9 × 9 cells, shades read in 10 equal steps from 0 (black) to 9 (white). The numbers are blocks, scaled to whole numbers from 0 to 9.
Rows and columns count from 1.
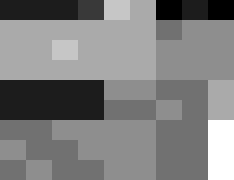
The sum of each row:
19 50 52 51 28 27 45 45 44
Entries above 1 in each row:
3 9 9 9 5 5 9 9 9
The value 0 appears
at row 1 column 7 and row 1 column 9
